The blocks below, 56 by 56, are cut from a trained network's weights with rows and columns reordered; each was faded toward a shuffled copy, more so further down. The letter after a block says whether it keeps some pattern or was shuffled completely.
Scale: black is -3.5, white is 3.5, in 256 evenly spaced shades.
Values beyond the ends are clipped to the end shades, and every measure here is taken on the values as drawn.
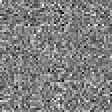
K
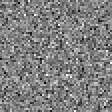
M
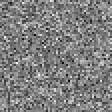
M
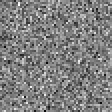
M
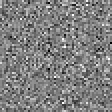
K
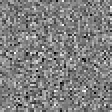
K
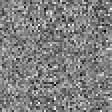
K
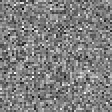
K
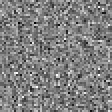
K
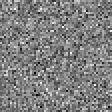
M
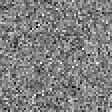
M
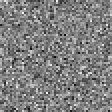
M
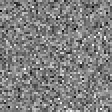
M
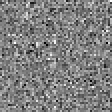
K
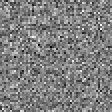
K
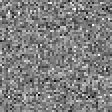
K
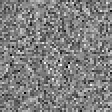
M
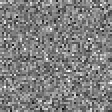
K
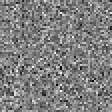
K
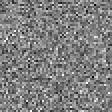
K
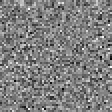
K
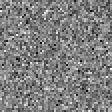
M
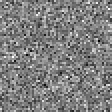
M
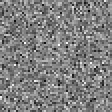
K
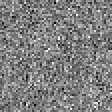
K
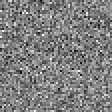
M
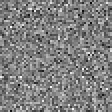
K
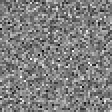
M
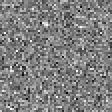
K
